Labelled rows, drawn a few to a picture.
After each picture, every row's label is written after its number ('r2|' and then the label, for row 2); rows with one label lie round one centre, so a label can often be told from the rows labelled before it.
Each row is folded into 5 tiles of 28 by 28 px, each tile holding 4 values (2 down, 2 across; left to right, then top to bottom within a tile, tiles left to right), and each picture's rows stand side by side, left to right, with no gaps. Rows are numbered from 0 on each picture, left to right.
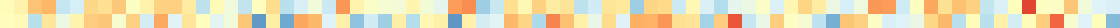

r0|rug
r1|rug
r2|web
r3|rug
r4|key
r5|web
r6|rug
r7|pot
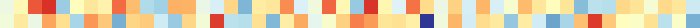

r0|rug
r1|pot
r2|key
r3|web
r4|web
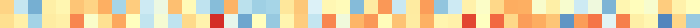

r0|key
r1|pot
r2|key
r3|key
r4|web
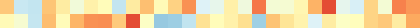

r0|key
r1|rug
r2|rug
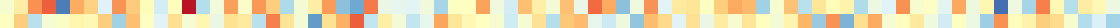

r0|rug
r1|rug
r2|pot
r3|web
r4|rug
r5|rug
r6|web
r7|web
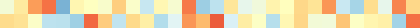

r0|rug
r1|pot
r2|rug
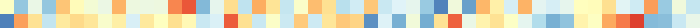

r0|web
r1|rug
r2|pot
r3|web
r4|pot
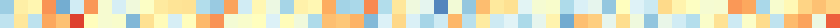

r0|pot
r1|pot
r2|pot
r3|web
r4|web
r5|rug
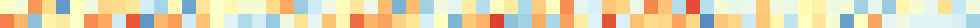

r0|rug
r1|web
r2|key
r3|pot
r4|key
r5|web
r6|web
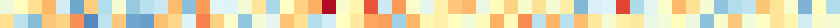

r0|pot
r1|web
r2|rug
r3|rug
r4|web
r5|web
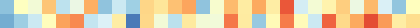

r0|pot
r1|rug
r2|key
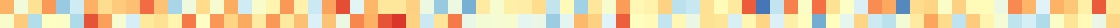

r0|rug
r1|key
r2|key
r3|web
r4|web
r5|rug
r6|rug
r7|rug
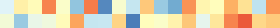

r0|pot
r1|key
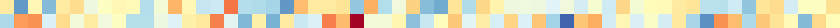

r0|web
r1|pot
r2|pot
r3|web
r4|web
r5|web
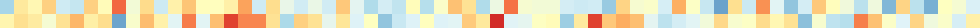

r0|rug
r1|key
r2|web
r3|pot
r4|web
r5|web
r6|web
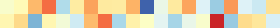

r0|rug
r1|pot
